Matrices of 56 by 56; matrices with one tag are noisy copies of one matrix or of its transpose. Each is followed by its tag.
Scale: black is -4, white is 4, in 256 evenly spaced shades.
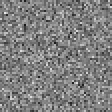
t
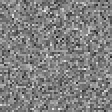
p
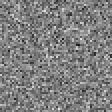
p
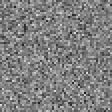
t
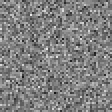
p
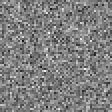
p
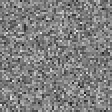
t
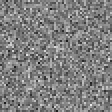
p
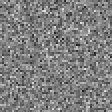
p
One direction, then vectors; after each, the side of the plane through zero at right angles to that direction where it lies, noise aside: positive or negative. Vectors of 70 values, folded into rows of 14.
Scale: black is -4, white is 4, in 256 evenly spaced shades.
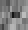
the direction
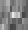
negative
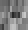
positive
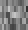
negative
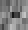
positive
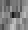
positive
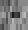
positive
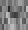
positive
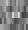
negative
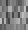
positive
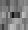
positive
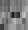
positive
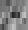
positive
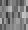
positive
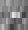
negative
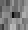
positive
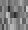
positive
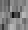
positive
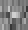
negative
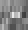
negative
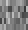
negative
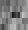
positive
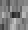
positive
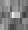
negative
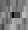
positive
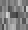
positive
